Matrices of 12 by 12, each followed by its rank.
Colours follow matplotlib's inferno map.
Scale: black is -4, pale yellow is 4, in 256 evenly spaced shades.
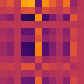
one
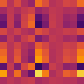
one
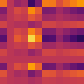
one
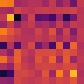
two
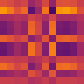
one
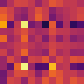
two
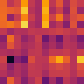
two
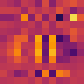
two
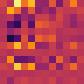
two
